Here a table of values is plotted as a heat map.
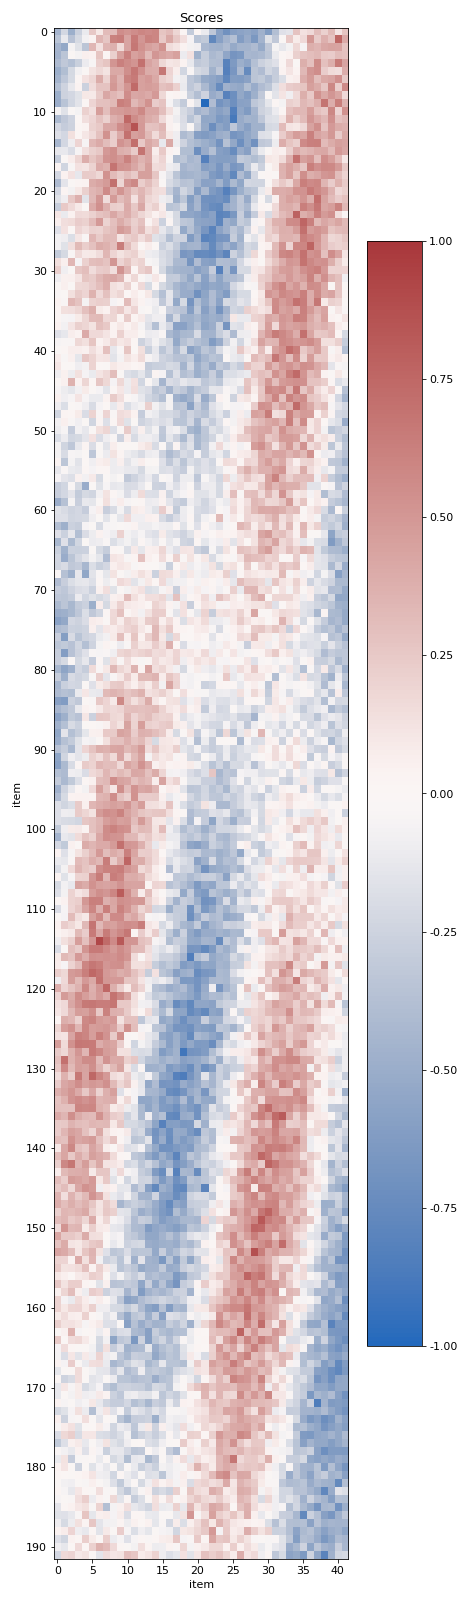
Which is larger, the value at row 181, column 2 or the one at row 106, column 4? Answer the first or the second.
the second
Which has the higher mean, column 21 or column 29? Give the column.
29
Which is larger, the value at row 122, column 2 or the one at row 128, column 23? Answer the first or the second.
the first
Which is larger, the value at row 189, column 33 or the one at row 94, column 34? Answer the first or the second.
the second
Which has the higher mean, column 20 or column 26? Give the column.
26
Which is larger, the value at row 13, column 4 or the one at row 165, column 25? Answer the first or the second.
the second
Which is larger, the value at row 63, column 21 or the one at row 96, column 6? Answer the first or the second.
the second
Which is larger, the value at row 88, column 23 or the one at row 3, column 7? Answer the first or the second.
the second
